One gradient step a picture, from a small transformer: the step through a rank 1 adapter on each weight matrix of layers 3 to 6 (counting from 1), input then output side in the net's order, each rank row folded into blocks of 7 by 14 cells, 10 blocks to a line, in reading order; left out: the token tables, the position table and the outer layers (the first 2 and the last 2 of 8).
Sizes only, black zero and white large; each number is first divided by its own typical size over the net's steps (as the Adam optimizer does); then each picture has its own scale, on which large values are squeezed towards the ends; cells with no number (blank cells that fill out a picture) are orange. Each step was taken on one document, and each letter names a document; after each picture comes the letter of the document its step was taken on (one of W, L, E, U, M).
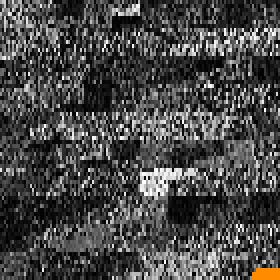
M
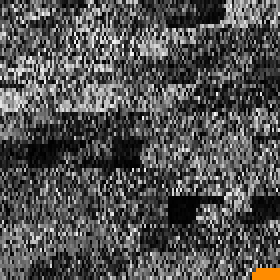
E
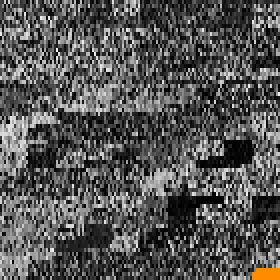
E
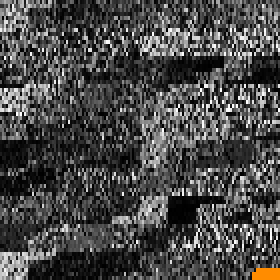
M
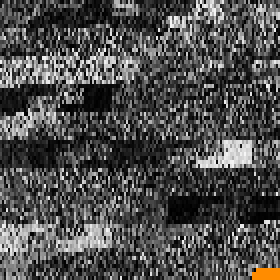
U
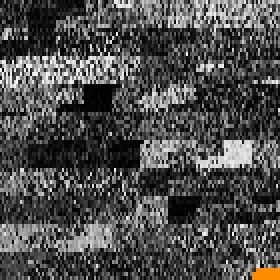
U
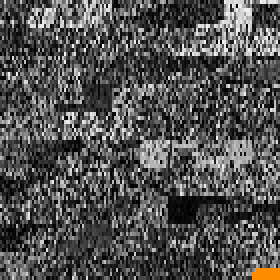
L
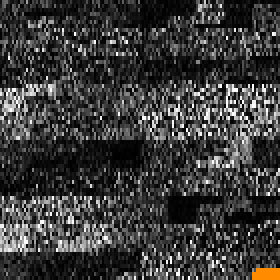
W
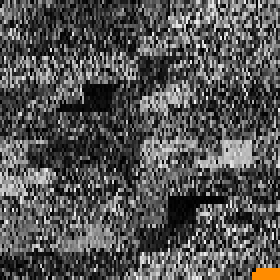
U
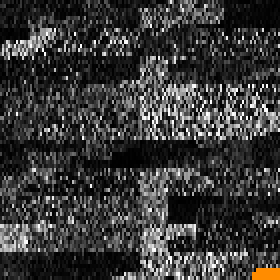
W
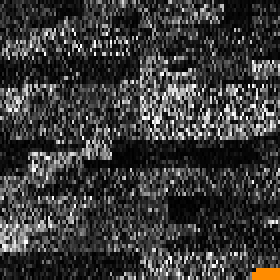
W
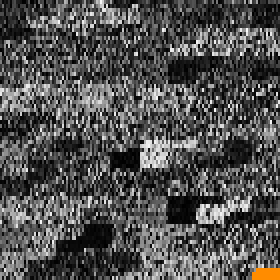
L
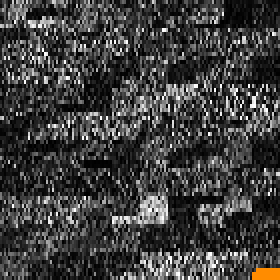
W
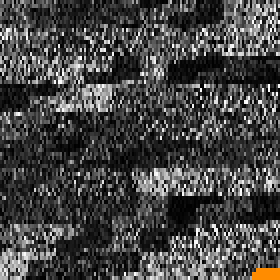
M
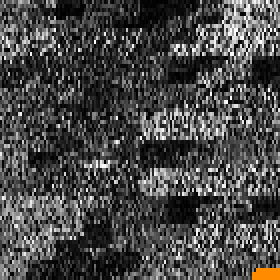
M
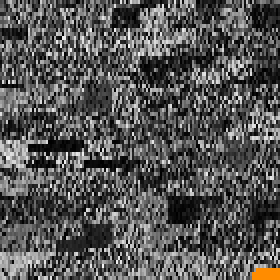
E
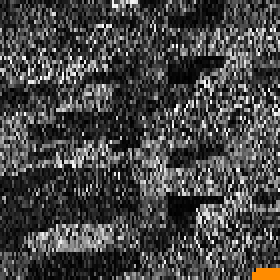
M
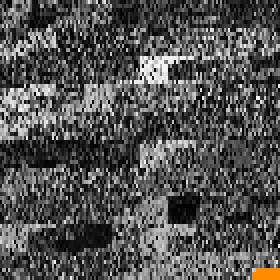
L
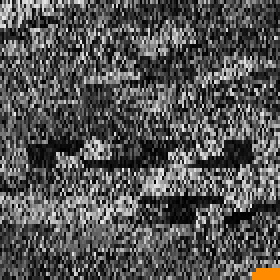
E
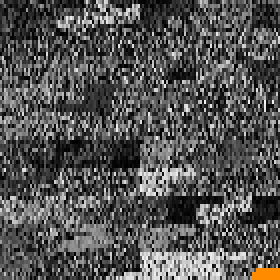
L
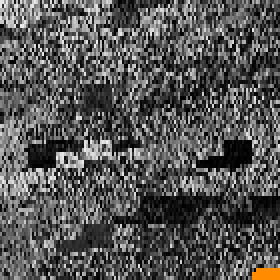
E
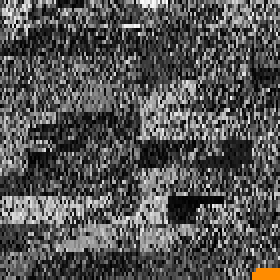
U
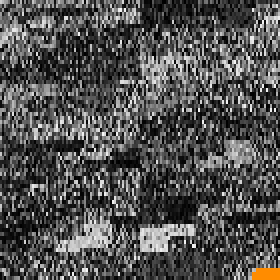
L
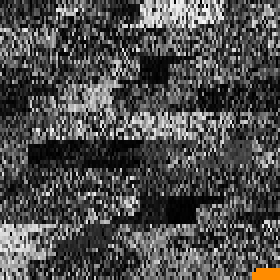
U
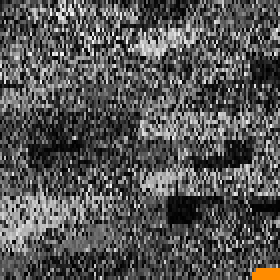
E
